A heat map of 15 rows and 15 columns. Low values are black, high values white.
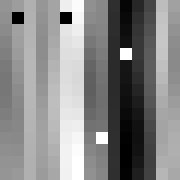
Calmest part: bottom left. Grain: streaks running down. Lone odd cells: 4, 2 higher and 2 lower than their neighbours.
